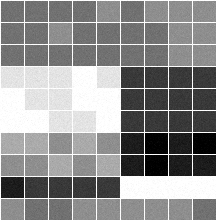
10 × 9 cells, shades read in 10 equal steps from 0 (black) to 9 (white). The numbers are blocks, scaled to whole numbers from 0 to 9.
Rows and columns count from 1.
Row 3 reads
4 4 4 4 4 4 4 5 5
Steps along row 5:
down same up same down same same same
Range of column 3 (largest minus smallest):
6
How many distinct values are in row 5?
3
